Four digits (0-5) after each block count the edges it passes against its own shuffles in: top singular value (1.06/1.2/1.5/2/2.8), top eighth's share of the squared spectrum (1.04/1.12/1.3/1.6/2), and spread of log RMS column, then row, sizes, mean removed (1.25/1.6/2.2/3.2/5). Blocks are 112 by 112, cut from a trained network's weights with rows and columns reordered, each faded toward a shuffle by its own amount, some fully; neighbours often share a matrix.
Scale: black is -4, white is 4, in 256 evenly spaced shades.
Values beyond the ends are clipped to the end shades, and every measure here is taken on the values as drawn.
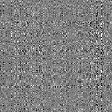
4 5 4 3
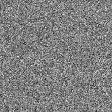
2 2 0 0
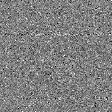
3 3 1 2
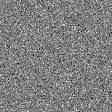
0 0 0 0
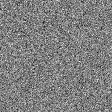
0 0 0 0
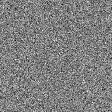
2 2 1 0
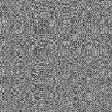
4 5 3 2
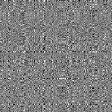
4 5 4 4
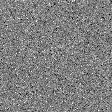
1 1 0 0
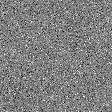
0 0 0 0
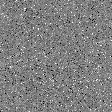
1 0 0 0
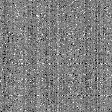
4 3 1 3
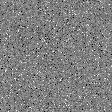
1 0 0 0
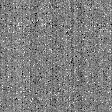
3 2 0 2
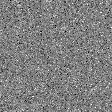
1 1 0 0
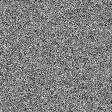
0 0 0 0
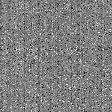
3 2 0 2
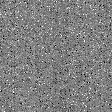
1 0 0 0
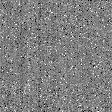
2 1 0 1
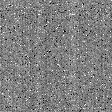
2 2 0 1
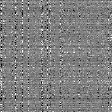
4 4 4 1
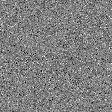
2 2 0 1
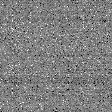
2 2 1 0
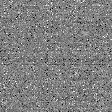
2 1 1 0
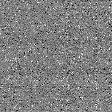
2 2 2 0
